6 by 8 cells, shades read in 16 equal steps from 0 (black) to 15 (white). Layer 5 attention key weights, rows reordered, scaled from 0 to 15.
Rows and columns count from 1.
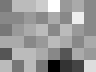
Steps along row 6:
down up down down up up up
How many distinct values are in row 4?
4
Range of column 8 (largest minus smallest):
5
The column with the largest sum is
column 3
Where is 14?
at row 2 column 7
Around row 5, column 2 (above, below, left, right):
10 7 5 11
